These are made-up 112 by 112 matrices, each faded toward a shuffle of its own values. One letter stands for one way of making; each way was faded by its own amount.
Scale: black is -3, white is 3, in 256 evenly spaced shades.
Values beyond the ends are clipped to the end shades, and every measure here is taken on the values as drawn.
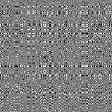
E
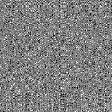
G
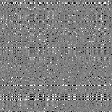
E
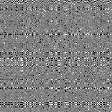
E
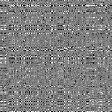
E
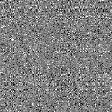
G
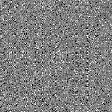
G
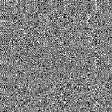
G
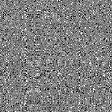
G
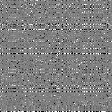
E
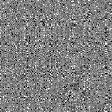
G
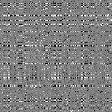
E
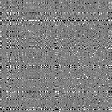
E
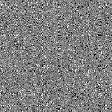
G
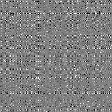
E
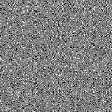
G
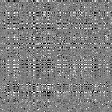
E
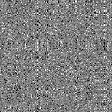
G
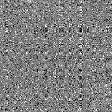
G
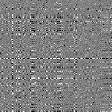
E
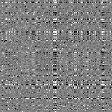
E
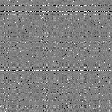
E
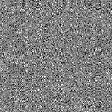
G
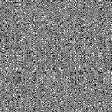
G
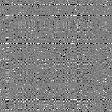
E
